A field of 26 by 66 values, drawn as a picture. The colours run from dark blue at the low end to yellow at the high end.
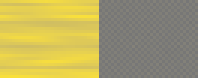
It is made of 1 by 2 panels. Panel 1,1: very high, streaked across, faint in contrast. Panel 1,2: middling, checkered, faint in contrast.
